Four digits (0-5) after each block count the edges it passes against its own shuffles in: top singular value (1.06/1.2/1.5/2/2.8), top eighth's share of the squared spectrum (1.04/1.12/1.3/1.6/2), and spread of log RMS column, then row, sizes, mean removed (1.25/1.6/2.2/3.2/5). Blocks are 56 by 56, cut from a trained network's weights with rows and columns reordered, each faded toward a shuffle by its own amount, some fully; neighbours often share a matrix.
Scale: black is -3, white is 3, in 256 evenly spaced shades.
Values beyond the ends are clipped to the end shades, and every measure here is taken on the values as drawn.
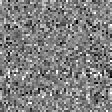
3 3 2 2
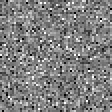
1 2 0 0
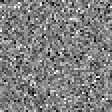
0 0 0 0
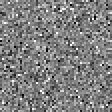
1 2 0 0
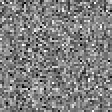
3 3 2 1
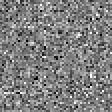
2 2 1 1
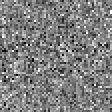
2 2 1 1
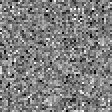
2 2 1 0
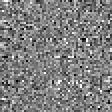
2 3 1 2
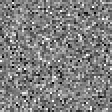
0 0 0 0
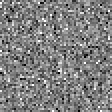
0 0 0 0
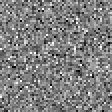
1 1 0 0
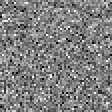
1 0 0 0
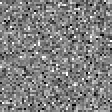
0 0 0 0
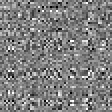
4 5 3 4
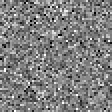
0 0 0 0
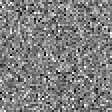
2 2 0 1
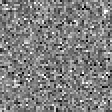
2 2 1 1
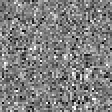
3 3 1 1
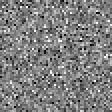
1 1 0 0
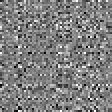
4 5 3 3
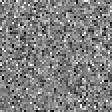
1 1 0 0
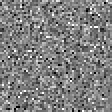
1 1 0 0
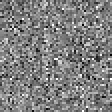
3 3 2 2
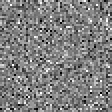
3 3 2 1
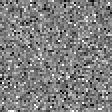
1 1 0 0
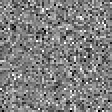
2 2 1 0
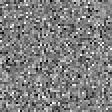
2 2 0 1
